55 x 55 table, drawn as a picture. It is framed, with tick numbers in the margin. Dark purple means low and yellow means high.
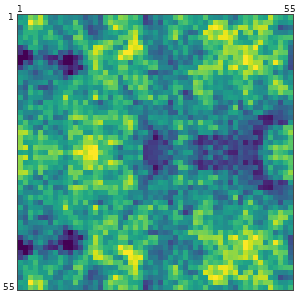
Grain: blotchy. Mirror symmetry: top to bottom. Odd rows or columns: none.
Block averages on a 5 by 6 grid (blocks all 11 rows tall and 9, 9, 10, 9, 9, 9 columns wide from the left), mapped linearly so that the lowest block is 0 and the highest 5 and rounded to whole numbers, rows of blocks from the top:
2 2 4 2 5 4 / 2 3 3 2 3 2 / 4 5 2 1 0 2 / 2 3 3 2 3 2 / 2 2 4 2 5 4
